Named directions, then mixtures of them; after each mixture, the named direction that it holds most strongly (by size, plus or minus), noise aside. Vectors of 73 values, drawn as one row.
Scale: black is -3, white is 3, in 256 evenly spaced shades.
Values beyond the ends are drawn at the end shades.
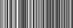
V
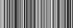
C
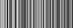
V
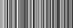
V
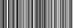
V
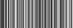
C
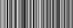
V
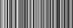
V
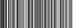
V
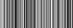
C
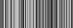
C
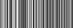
V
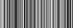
C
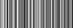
V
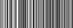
V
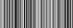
C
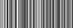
V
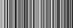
C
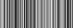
C
